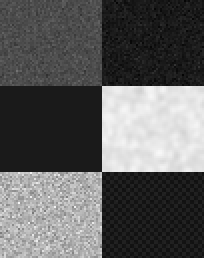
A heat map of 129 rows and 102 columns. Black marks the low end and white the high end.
It is made of 3 by 2 panels. Panel 1,1: low, fine-grained, faint in contrast. Panel 1,2: very low, fine-grained, faint in contrast. Panel 2,1: very low, flat. Panel 2,2: very high, blotchy, faint in contrast. Panel 3,1: high, fine-grained. Panel 3,2: very low, checkered, faint in contrast.
